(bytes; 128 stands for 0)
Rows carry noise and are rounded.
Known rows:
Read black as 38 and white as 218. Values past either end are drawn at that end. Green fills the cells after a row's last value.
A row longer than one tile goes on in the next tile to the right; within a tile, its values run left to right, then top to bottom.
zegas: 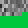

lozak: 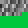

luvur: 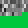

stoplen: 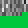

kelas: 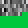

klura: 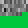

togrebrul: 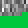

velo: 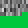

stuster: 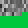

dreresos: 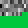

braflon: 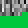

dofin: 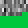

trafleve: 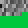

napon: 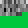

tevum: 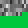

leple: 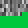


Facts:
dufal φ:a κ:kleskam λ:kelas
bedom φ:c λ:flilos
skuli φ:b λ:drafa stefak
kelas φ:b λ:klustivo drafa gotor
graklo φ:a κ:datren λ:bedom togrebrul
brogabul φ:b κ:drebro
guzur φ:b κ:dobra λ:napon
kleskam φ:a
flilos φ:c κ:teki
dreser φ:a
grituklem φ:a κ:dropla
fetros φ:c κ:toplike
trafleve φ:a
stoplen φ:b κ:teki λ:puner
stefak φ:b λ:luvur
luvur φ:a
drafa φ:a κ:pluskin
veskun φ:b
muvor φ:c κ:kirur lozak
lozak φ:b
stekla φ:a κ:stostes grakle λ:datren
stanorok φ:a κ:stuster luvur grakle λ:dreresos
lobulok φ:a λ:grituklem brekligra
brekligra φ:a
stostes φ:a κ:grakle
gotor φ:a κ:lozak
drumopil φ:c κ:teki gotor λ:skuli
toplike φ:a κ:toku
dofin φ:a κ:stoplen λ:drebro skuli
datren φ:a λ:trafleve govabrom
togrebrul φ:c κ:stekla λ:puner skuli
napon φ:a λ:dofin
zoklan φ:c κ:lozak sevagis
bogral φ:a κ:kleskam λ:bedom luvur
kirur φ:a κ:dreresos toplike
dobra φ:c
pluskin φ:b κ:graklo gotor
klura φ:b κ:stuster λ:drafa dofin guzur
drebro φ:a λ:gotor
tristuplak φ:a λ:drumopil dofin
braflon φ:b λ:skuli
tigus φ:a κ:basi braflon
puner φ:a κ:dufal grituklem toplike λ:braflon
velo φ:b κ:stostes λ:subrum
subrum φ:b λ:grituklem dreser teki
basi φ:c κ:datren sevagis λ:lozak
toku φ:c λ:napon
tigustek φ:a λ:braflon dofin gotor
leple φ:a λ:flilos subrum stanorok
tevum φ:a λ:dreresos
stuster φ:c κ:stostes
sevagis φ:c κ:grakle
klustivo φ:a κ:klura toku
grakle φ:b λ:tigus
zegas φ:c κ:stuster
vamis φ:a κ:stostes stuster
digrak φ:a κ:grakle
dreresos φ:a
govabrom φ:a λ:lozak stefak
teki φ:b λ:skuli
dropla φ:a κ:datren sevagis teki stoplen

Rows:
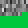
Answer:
basi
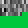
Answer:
drebro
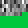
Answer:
bedom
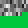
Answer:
stanorok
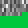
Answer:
graklo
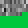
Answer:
tristuplak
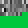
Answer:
dufal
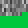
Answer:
grakle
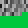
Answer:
tigus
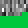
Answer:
teki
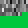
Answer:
datren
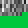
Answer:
puner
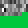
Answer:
stefak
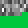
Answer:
skuli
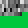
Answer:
guzur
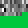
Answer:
bogral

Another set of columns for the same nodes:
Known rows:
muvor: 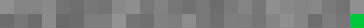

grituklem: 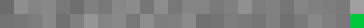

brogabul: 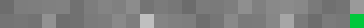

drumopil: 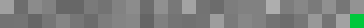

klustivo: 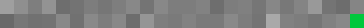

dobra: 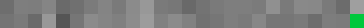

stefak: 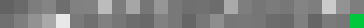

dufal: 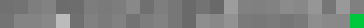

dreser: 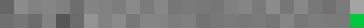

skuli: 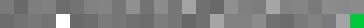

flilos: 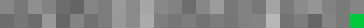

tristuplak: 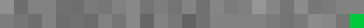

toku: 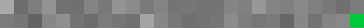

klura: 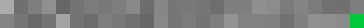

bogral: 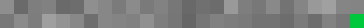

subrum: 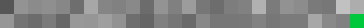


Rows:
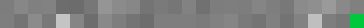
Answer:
stekla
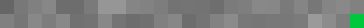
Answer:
grakle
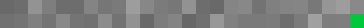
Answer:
braflon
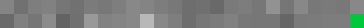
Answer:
kleskam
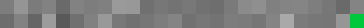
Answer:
dreresos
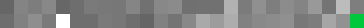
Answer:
kelas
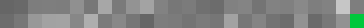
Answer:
govabrom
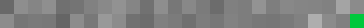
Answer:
velo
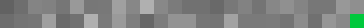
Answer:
lozak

